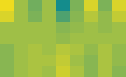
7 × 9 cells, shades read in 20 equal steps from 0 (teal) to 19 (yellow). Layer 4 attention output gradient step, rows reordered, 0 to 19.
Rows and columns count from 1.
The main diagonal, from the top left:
19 12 12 12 14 12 10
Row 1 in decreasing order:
19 17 17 12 12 9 9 8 0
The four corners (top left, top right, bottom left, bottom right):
19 17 10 10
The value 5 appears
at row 2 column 5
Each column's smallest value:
10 12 8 12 0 9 10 9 10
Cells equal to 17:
3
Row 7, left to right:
10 12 13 12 16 13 10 13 10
